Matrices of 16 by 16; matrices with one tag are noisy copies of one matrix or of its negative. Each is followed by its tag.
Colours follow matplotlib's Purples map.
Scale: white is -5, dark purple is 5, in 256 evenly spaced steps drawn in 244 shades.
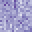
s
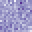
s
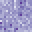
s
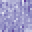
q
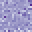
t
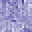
q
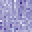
s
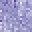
s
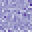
t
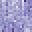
q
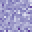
t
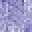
q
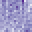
q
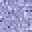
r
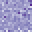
t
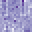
q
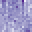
q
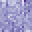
q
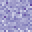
t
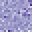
t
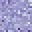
t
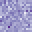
r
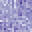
s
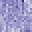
q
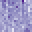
q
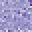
t
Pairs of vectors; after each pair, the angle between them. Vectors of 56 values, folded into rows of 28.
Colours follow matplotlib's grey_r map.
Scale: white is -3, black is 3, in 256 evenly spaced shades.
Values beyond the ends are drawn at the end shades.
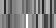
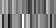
partly aligned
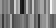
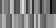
nearly opposite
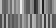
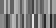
orthogonal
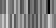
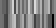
partly opposed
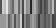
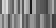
nearly parallel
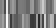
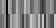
nearly opposite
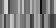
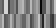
nearly parallel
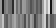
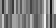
nearly parallel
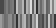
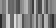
orthogonal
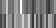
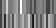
nearly parallel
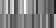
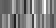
orthogonal
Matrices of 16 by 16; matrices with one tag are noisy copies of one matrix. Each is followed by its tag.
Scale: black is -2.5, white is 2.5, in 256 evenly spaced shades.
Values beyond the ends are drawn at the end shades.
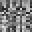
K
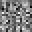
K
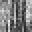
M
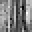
M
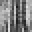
M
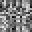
K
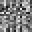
K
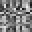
K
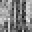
M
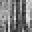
M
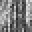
M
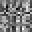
K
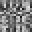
K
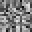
K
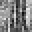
M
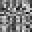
K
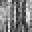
M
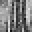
M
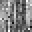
M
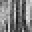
M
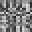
K
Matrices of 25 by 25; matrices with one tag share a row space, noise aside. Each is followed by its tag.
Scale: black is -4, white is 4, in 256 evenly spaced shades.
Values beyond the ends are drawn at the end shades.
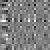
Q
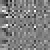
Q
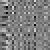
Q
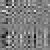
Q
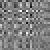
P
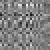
P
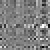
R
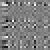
Q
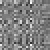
P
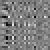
Q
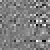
R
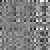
R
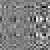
R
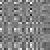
P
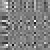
Q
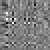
Q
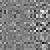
R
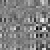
R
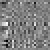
Q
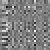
Q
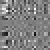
Q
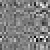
R
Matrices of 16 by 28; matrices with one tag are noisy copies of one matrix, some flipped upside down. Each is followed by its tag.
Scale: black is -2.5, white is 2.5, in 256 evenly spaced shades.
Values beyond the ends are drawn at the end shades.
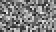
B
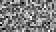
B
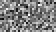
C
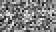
B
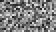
B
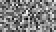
C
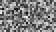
C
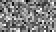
B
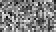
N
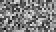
B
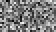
C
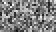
N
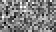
N
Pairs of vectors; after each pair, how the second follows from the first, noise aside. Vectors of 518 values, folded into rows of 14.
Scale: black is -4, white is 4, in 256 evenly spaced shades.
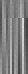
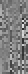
sign-scrambled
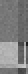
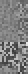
sign-scrambled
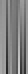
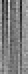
reversed
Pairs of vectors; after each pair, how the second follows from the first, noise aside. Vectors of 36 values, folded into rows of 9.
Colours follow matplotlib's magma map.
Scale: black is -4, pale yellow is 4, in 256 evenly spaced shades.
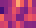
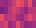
shrunk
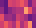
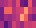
shuffled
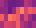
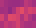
shrunk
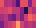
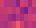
shrunk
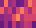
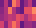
shuffled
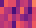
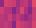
shrunk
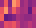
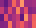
shuffled
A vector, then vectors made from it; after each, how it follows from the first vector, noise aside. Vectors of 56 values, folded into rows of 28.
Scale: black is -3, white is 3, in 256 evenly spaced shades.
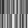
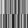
negated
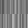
shrunk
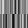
negated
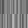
shrunk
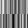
negated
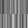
shrunk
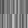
shrunk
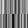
negated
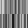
negated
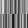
negated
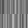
shrunk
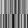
negated
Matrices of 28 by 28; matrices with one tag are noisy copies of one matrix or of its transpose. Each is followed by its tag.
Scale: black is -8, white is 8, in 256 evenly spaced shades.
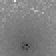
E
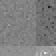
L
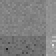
L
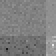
L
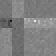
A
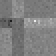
A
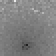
E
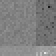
L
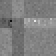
A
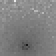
E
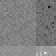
L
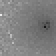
E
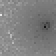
E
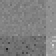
L
